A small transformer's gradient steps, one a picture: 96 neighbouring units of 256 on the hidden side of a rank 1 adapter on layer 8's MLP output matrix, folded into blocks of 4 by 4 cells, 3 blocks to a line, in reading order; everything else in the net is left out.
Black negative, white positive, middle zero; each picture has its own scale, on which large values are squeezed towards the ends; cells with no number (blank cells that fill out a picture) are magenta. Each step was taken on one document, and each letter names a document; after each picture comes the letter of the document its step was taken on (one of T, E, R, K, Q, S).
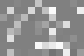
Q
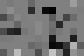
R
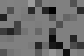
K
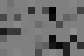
R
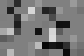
Q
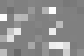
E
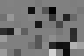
R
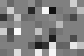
K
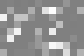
E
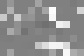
Q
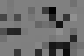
R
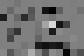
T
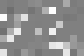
E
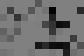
Q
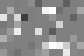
E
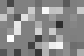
E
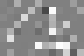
Q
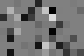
Q
